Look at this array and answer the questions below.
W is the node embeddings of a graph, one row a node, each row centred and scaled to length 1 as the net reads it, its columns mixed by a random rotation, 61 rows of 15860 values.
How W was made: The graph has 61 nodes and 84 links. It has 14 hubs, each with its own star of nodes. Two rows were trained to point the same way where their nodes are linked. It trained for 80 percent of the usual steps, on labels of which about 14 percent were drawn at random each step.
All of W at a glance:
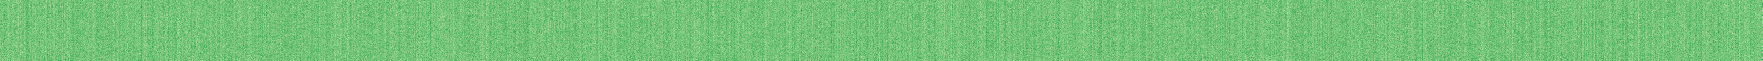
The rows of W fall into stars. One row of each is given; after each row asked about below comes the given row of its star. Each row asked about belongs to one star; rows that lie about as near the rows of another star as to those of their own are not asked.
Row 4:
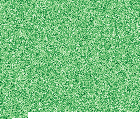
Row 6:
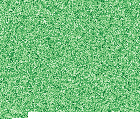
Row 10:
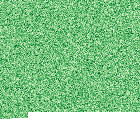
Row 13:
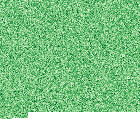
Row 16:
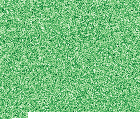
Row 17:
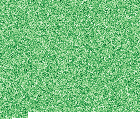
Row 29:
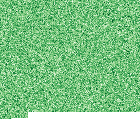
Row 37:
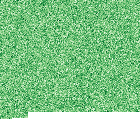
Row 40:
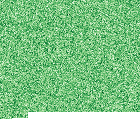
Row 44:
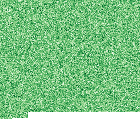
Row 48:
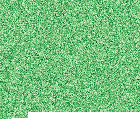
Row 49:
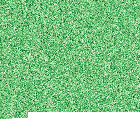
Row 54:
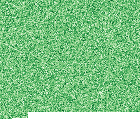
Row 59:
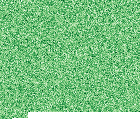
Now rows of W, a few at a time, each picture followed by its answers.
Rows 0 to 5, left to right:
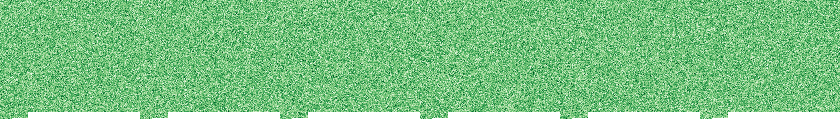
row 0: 10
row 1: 37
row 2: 49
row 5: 54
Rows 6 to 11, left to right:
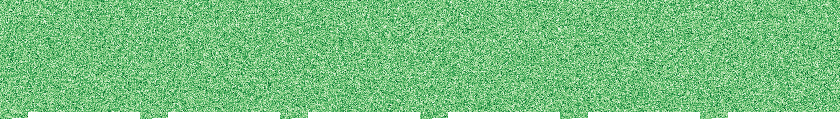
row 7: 6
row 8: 29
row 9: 48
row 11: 13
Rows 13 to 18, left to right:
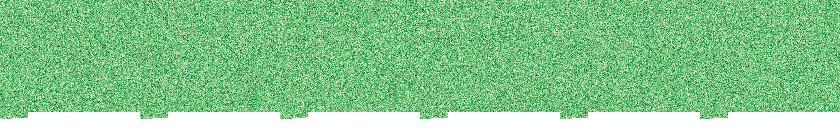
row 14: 17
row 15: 54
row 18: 48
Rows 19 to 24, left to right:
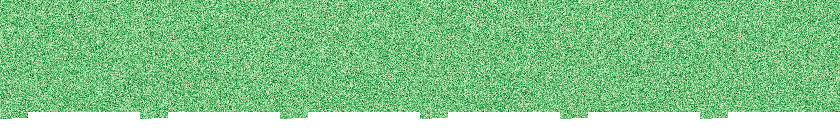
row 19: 10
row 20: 44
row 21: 4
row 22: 37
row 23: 16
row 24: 40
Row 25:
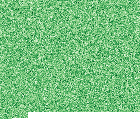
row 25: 16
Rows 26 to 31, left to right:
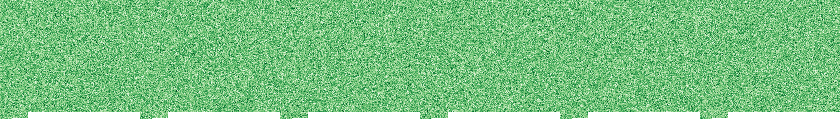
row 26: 48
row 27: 59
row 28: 6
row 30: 16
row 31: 40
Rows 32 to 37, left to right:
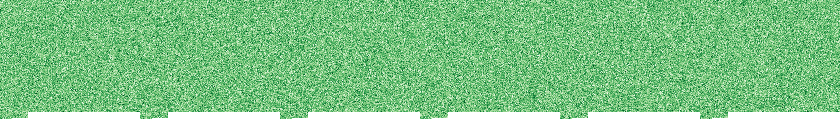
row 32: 40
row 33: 10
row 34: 6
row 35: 54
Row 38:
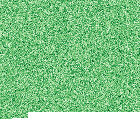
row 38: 16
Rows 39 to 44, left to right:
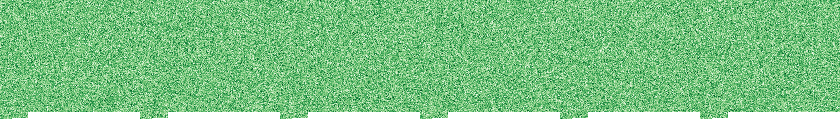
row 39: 17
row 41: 49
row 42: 49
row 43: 4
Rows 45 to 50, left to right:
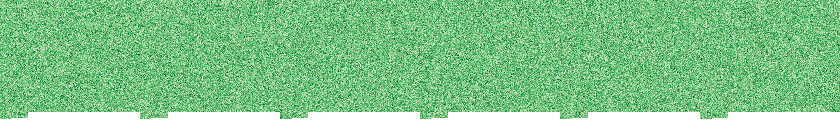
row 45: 4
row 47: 40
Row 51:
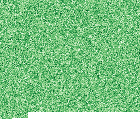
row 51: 54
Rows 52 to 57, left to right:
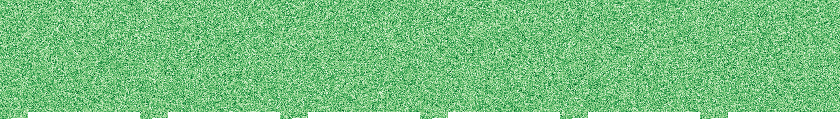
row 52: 4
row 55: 59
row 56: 49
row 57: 29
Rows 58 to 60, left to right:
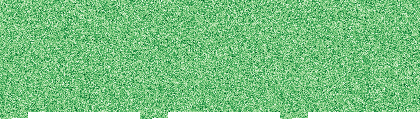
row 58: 44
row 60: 13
